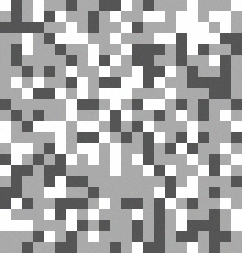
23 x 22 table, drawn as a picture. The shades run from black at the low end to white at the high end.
Grain: fine. Odd rows or columns: none. Stripes: none. Slope: none. Seam: none.
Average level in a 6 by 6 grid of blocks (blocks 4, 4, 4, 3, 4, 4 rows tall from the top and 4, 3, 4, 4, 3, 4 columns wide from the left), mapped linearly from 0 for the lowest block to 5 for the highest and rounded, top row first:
132354 | 213110 | 143331 | 334122 | 012132 | 322021
